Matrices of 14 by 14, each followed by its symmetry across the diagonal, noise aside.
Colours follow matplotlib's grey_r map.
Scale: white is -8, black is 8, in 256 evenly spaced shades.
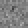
neither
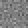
antisymmetric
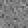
neither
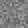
antisymmetric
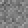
symmetric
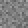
symmetric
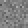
antisymmetric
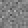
antisymmetric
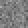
neither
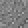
symmetric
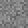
symmetric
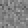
neither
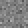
antisymmetric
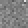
neither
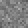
symmetric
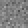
antisymmetric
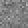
neither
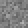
symmetric
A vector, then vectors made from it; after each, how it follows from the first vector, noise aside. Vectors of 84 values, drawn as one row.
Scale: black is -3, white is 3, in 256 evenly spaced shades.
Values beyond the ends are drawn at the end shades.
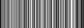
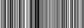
wrapped around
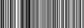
wrapped around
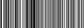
wrapped around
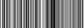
wrapped around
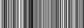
wrapped around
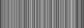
shrunk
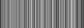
shrunk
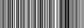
wrapped around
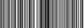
wrapped around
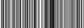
wrapped around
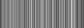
shrunk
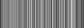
shrunk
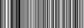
wrapped around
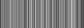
shrunk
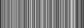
shrunk
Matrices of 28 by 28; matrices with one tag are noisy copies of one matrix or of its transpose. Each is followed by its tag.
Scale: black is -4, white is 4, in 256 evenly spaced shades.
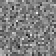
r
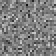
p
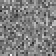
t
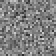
r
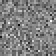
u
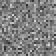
p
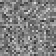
u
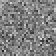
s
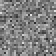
t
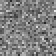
t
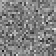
s
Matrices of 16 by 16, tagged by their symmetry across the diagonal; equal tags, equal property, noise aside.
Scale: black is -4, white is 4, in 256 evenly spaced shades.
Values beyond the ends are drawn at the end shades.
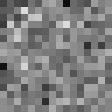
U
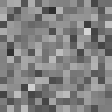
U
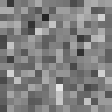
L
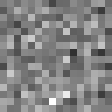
L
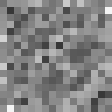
U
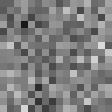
L
